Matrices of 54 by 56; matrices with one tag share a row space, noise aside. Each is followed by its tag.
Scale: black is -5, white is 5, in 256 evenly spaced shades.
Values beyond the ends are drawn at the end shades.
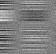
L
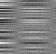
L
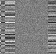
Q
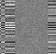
Q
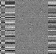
Q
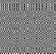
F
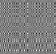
F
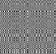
F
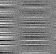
L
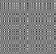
F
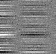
L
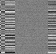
Q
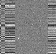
Q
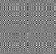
F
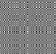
F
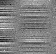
L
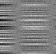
L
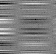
L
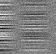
L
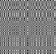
F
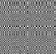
F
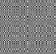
F
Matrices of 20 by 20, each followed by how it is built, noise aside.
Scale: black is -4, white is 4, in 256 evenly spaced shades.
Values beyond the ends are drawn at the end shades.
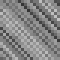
Toeplitz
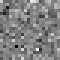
noise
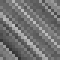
Toeplitz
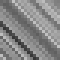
Toeplitz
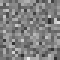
noise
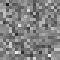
noise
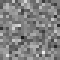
noise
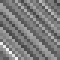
Toeplitz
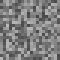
noise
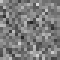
noise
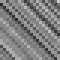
Toeplitz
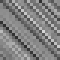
Toeplitz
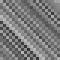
Toeplitz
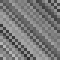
Toeplitz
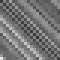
Toeplitz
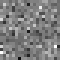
noise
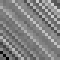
Toeplitz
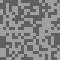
noise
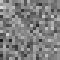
noise
